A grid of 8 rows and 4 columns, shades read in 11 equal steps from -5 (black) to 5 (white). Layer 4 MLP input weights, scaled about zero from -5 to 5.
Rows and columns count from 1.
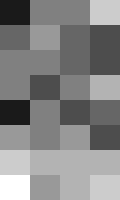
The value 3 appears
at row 1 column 4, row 7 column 1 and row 8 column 4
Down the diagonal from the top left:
-4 1 -1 2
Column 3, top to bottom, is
0 -1 -1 0 -2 1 2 2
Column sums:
0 2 1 3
